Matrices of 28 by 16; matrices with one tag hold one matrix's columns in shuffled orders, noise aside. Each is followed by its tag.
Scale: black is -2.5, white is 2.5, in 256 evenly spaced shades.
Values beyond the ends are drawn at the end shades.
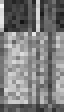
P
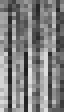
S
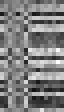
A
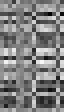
A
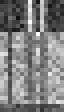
P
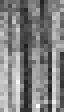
S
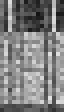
P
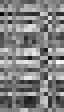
A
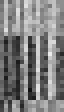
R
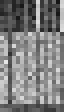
P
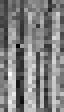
S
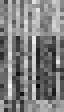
R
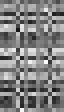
A
